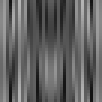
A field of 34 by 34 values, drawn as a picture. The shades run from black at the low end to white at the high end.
It is mirror symmetric from left to right. The centre is the calmest part. Streaks run downward. The values follow a bell shape.
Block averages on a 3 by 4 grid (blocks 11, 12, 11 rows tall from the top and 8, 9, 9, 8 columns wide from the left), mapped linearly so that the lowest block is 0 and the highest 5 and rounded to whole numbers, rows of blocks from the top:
5 0 0 5 / 3 2 2 3 / 3 2 2 3
